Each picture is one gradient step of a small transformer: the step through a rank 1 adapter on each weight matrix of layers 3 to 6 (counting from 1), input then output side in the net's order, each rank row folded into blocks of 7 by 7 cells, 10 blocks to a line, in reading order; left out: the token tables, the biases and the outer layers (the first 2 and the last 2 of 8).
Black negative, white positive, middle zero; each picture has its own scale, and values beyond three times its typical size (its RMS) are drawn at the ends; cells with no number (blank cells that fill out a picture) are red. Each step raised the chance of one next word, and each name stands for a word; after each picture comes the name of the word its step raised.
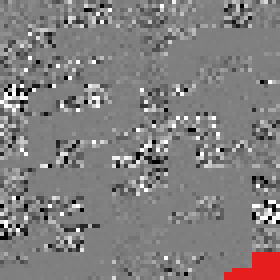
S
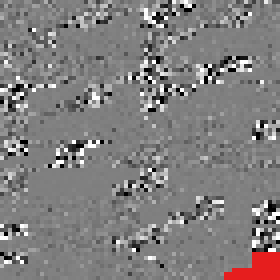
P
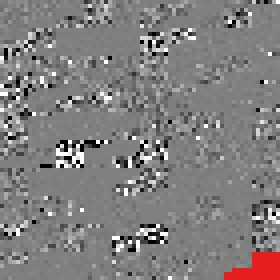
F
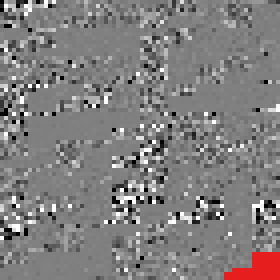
F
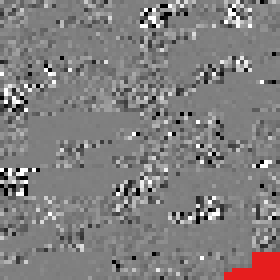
P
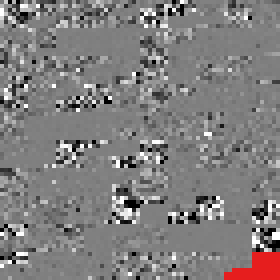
F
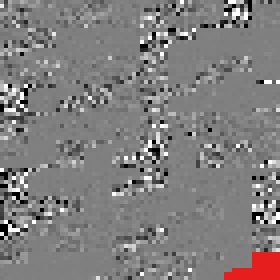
S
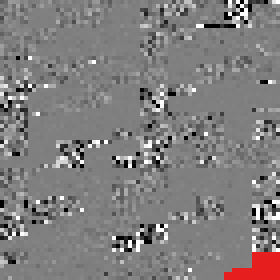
S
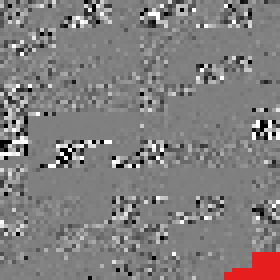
F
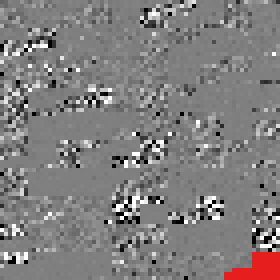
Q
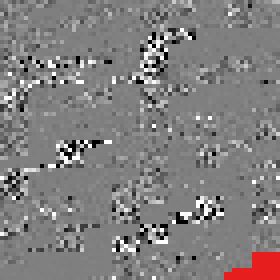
F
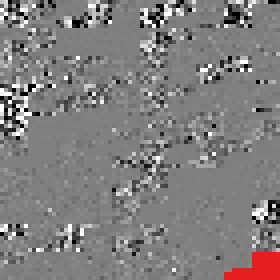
P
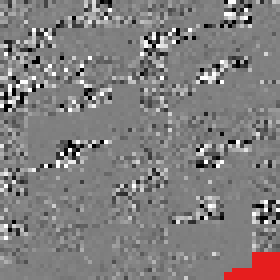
P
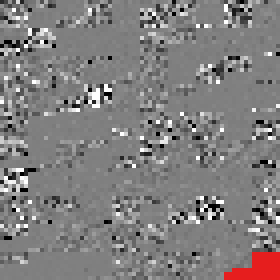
Q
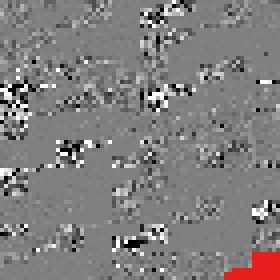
P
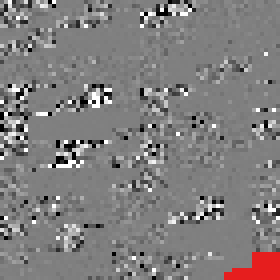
Q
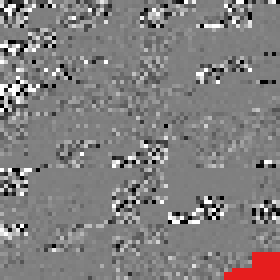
F
